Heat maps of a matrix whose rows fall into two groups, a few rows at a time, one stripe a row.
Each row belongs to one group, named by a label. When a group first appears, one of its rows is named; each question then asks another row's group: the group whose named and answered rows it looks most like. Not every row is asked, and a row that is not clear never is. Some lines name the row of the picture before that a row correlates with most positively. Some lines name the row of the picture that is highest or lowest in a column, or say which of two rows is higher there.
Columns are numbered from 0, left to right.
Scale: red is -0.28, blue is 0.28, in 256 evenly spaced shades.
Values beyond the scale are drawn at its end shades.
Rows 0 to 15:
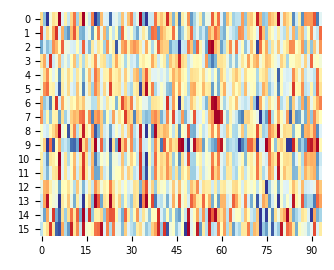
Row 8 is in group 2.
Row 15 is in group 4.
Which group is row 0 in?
2
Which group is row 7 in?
4
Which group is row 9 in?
4
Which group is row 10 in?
2
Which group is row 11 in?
2
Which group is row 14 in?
4
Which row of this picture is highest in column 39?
1
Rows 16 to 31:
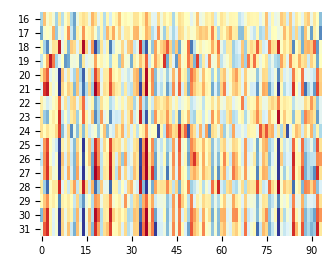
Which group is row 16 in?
4
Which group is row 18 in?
2
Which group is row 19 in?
4
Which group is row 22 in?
2
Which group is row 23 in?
2
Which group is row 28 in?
2
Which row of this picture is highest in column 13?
19
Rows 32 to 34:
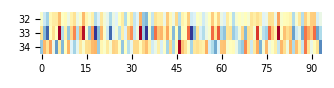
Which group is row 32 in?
2
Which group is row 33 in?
2
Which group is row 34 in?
4
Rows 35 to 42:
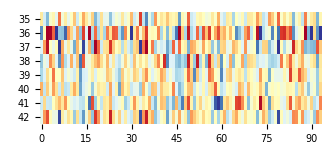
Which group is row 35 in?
2
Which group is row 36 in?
4
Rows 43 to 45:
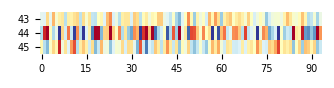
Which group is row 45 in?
2
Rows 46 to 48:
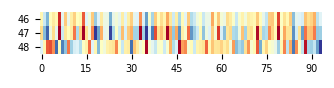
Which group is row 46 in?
2
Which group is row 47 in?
2
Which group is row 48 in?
4
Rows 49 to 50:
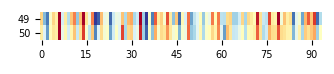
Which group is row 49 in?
2
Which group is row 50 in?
2
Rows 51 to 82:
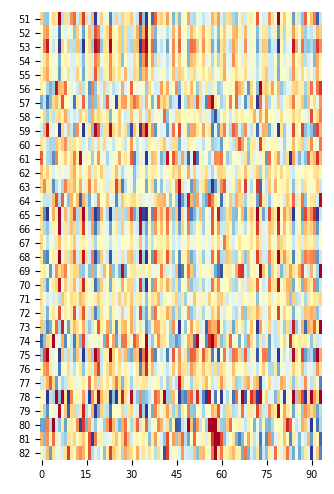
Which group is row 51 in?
2
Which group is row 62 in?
4
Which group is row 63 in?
4
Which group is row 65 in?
2
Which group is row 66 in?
2
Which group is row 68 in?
2
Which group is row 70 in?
2
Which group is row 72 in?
2
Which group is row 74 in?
4
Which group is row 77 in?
4
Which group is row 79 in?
2
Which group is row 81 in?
4
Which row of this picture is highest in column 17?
81
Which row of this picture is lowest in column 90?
78
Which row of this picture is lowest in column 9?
82
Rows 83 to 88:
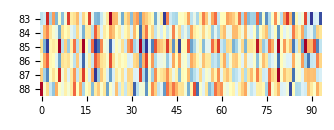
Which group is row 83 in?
4
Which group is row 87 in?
2
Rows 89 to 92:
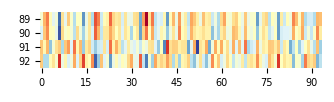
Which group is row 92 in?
2
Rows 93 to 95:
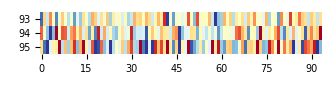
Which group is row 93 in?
4
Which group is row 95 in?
2
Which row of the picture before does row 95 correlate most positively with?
92
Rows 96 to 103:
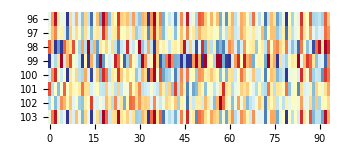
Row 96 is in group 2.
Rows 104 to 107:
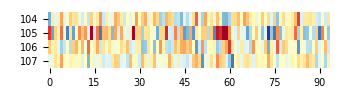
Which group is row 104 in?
4
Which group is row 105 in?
4
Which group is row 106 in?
4
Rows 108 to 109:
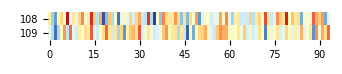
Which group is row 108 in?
2
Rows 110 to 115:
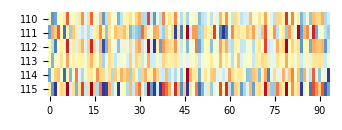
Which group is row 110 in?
2
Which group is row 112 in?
2
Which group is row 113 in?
2
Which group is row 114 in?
4
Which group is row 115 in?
2
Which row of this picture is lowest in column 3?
111
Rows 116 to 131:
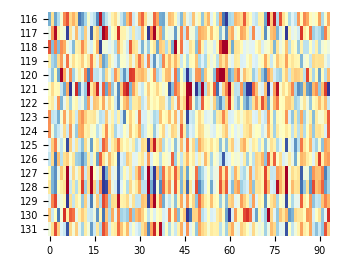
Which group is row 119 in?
2
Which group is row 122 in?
4
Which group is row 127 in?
2
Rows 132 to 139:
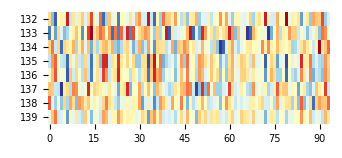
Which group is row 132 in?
2
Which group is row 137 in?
4
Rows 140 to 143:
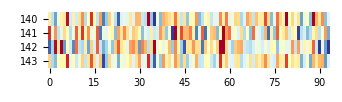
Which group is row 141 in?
4
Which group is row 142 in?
4
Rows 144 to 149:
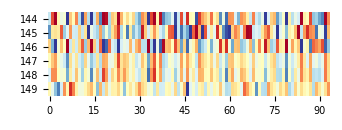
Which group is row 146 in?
2
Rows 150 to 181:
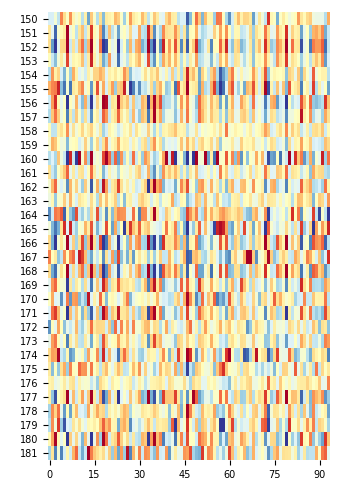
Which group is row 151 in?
2
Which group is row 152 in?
2
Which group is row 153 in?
2
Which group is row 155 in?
4
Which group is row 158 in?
2
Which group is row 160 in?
4
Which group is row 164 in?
4
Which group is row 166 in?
2
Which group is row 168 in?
2
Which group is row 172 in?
4
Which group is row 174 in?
4
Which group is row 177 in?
2
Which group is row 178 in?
4
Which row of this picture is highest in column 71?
175
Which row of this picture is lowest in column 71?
179
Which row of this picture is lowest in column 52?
160
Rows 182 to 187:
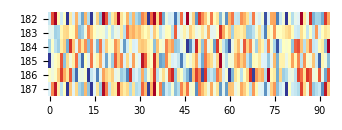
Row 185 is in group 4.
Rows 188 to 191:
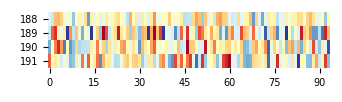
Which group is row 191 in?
4
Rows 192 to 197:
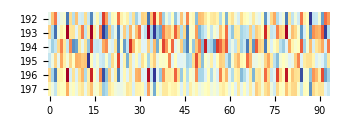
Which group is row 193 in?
2
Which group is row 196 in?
2
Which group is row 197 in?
2
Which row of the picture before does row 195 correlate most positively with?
188
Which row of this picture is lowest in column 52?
194
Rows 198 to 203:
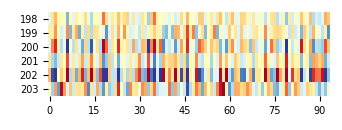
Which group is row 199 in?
4
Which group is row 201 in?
2
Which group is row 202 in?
2
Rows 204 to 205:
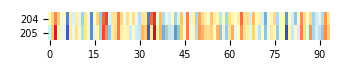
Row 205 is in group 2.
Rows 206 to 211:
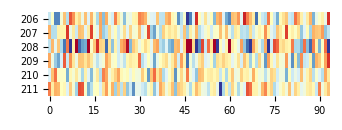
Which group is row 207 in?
2
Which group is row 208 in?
4
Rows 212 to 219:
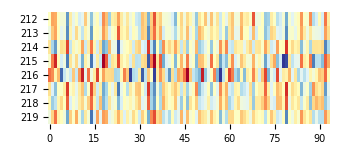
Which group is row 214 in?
2
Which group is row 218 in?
2
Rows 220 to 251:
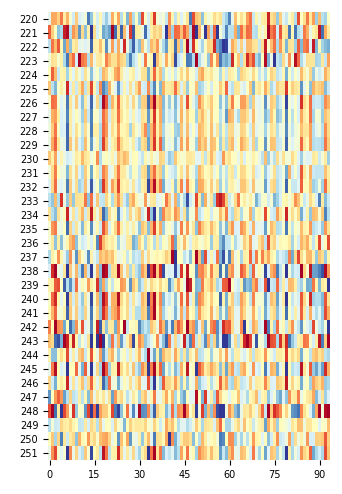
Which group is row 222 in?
4
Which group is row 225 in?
2
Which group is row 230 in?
4
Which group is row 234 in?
2
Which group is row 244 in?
2
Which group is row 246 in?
2
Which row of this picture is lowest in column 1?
248
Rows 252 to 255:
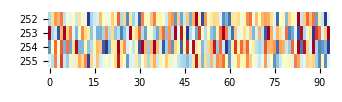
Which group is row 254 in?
4
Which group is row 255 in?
4
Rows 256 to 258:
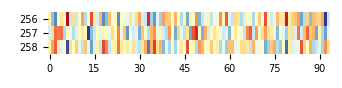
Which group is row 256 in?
2
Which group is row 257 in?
4
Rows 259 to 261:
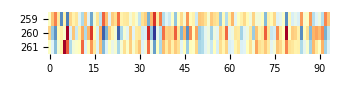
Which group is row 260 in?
2
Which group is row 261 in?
2
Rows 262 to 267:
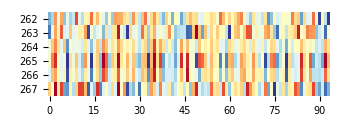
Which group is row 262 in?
4
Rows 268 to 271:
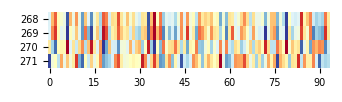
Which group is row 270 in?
2
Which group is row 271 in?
4
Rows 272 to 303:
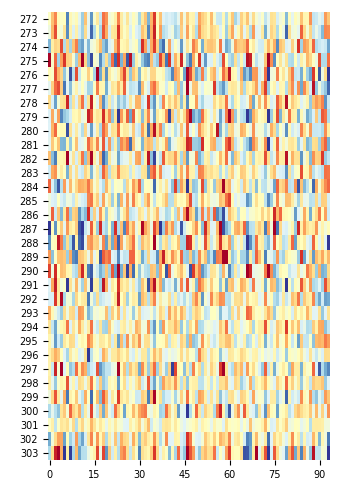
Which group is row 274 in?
4
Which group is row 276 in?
4
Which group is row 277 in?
4
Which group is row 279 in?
4
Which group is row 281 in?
4
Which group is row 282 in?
2
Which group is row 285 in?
4
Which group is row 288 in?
4
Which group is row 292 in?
4
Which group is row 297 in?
4
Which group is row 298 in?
2
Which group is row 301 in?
2
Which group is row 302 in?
4
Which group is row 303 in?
4
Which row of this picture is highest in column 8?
288
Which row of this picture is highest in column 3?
284
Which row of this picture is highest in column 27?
281
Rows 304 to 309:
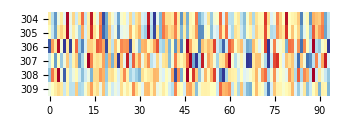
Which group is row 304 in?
2
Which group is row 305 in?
2
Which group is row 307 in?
4
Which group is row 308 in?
4
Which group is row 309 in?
4
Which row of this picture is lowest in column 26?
307
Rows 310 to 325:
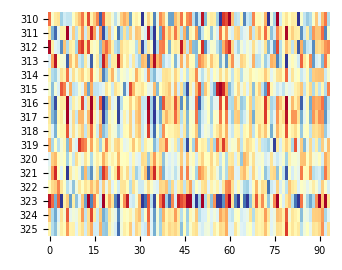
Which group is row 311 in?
2
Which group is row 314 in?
2
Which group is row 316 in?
2
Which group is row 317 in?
2
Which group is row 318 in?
2
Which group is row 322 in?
4
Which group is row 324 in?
2
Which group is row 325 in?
2
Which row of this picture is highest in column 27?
310
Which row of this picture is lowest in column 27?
315
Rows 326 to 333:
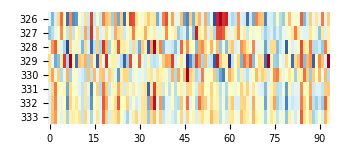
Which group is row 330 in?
4
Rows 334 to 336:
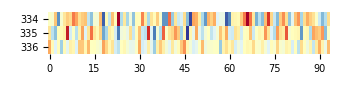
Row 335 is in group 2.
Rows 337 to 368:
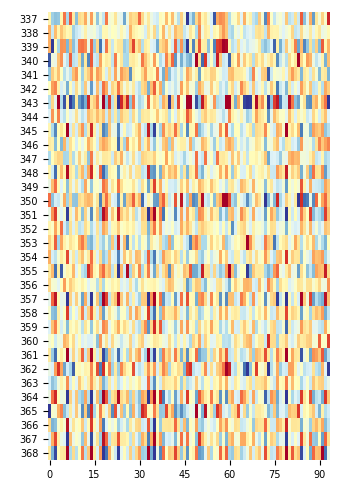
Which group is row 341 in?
4
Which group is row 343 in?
4
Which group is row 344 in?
4
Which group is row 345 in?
2
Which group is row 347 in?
4
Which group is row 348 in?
2
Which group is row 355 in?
4
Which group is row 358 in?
2
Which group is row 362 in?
4
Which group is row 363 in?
2
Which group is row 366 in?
2
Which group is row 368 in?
2
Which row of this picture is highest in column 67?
343
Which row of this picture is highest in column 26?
353
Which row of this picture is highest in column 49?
343
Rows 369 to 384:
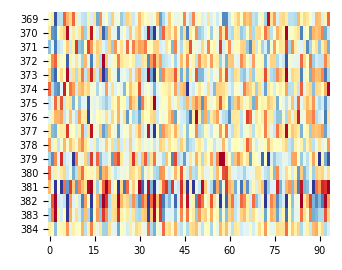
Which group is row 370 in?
2
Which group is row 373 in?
2
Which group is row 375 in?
4
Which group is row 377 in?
2
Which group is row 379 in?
4
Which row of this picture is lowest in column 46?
382
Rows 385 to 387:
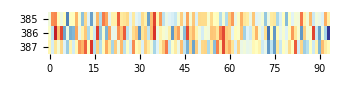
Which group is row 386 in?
4
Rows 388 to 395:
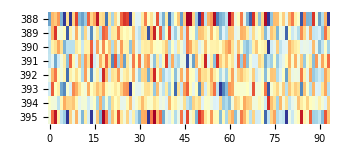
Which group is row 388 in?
4
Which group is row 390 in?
4
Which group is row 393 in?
4
